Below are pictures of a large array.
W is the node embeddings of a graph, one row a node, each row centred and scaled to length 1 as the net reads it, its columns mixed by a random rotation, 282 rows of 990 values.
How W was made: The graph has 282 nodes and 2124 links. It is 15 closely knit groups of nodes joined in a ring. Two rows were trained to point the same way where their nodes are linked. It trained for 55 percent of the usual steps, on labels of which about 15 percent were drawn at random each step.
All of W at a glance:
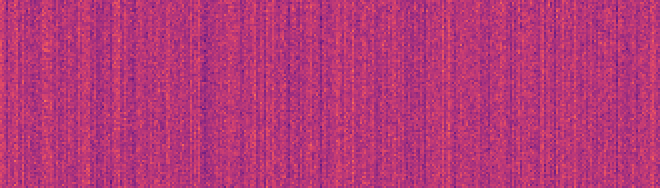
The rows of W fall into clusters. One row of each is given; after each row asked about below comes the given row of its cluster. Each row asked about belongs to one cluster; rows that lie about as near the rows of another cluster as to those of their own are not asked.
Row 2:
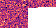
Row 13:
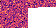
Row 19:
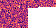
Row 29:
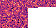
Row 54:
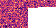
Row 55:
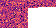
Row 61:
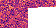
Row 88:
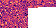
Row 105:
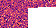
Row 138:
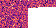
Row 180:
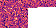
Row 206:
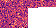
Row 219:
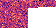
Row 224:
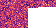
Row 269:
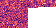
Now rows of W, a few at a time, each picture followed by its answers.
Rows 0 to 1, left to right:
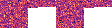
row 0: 61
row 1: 29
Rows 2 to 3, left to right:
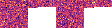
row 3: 138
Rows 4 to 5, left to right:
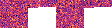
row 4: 138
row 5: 88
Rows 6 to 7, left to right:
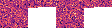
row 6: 88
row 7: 2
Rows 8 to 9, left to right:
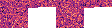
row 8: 206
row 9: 88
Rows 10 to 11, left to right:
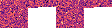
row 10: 2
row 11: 88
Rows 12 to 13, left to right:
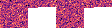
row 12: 13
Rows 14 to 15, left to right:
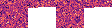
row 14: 224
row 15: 224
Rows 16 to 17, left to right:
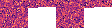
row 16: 206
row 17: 224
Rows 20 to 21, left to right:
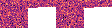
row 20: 55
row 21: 105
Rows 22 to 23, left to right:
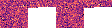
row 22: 138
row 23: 180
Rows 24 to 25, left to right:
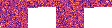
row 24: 269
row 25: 206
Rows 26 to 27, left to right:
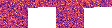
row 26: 29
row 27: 269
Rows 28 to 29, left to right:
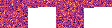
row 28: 105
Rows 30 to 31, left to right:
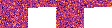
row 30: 138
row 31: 13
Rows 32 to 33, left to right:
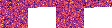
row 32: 13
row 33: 224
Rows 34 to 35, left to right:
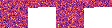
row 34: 29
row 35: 219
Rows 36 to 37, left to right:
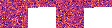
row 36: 138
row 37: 29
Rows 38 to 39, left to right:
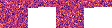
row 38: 19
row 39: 105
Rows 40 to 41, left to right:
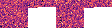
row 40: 88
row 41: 29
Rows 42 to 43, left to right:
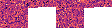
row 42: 2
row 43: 219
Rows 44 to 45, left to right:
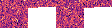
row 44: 138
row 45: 180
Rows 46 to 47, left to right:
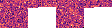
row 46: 19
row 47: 88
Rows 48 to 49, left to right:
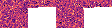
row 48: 54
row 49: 269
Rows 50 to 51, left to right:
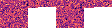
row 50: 2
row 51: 54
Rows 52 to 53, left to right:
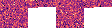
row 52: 219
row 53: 88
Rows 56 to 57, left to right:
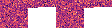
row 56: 180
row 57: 180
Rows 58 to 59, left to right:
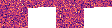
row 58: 269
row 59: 61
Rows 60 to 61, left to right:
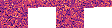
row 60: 105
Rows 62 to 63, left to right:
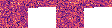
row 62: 55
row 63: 55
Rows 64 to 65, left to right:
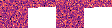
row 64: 138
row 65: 29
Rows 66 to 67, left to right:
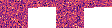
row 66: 138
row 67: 55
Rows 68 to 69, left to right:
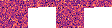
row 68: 138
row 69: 138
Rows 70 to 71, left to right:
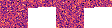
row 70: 2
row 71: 19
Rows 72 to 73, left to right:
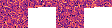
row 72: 88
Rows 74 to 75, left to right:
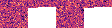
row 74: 55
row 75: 54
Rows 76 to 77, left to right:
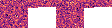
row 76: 105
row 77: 55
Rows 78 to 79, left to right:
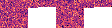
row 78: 219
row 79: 180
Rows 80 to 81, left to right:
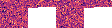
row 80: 206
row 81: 61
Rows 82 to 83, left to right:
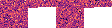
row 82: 105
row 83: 13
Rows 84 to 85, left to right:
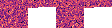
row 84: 19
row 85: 88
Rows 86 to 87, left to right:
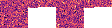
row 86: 105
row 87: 19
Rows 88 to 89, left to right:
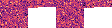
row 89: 224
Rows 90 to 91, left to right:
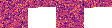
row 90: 13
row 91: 2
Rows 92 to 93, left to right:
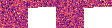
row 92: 2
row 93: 105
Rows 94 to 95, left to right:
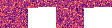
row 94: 54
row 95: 180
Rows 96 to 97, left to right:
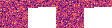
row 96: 206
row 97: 13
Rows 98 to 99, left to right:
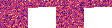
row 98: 105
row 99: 54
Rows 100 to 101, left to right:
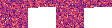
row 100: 138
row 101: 88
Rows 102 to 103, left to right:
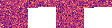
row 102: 19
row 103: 206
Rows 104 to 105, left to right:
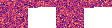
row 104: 224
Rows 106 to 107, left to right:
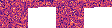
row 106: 219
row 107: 206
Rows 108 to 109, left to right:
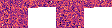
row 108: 219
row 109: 105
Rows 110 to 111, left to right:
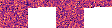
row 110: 2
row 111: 269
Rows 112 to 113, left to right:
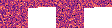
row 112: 55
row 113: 138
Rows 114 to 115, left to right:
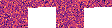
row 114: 105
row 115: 219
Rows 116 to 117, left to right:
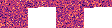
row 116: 269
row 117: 2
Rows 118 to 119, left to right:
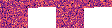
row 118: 206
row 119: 54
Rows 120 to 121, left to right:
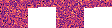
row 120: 206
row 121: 105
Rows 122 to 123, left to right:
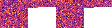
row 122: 180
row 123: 29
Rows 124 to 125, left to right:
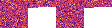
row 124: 138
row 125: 29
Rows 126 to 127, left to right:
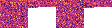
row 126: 55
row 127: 224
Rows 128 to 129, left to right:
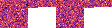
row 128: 2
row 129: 105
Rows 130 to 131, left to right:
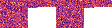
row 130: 55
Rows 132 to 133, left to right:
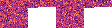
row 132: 61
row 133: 224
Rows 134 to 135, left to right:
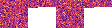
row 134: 88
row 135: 224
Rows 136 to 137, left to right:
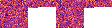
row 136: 105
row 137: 219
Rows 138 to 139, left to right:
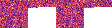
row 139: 180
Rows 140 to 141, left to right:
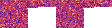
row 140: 269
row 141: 269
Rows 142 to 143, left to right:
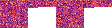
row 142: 55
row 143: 138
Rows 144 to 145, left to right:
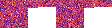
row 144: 105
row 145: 138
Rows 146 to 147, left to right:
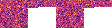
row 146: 19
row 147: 55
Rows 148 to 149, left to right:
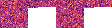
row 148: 224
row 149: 180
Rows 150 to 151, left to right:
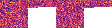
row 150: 88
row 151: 55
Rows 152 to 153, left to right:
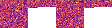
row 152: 29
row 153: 206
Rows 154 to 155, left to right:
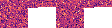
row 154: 61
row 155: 19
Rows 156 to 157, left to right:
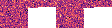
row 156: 54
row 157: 61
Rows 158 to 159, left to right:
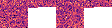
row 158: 29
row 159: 55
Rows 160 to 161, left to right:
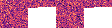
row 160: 61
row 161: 55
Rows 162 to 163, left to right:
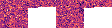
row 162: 61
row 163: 54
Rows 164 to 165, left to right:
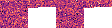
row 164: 206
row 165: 269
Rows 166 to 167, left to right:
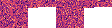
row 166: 138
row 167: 206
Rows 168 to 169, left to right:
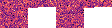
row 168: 180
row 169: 54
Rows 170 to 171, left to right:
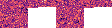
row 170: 54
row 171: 13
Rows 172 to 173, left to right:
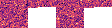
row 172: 2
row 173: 105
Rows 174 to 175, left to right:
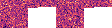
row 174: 61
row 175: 55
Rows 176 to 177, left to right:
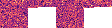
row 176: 88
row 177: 269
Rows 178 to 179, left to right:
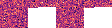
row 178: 29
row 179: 19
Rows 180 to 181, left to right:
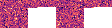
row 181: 2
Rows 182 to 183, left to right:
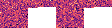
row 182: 180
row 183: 180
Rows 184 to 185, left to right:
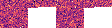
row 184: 61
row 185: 19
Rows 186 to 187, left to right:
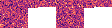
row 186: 13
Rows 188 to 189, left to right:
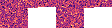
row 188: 180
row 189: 88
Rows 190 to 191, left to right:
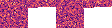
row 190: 29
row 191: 269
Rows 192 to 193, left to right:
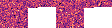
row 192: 29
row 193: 88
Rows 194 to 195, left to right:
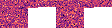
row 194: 54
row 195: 105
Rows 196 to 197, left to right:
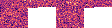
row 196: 105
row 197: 55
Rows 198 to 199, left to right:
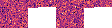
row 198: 206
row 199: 19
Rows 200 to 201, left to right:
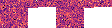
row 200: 219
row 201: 105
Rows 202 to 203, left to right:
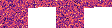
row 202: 13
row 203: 105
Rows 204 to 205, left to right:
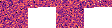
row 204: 13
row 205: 54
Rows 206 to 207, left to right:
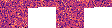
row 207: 219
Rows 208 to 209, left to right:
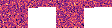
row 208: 55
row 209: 55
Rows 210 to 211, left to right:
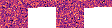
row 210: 180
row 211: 2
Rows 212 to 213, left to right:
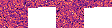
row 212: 29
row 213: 224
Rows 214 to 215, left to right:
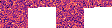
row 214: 13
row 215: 269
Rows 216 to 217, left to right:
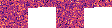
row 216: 2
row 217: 206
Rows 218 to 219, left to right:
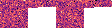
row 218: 2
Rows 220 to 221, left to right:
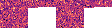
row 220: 219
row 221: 224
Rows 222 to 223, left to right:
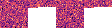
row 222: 138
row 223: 2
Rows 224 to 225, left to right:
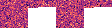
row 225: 88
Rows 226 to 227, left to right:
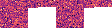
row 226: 206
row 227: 138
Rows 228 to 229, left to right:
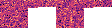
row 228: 105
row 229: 180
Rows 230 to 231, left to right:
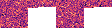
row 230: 269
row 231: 88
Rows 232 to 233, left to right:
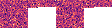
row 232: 138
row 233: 55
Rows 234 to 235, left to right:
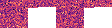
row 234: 55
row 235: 19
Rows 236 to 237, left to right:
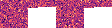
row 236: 61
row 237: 105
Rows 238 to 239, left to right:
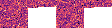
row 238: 269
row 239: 13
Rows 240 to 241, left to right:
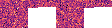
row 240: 206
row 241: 219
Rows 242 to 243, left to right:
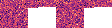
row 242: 19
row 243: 224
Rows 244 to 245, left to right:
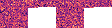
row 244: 219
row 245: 55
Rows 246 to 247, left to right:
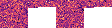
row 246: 29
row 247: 54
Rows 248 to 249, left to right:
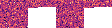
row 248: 29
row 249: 206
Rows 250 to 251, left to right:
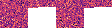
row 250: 138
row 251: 29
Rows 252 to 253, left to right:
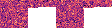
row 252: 206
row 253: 269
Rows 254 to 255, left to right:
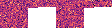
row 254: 29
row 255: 219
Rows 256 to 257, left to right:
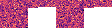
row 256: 29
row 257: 54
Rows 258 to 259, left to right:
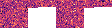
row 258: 206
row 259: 206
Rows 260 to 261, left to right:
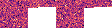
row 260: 138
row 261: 61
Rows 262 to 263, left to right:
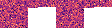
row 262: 29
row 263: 54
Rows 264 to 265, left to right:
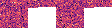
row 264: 55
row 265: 29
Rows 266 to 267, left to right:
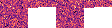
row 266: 138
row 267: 19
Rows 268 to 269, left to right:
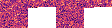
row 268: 180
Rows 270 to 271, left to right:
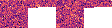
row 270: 138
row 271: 61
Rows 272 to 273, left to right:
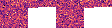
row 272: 219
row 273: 105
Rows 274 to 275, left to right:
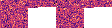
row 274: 61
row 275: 13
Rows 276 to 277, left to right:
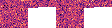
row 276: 219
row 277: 219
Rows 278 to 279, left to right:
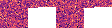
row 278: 29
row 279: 19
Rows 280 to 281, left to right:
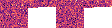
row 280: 219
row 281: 269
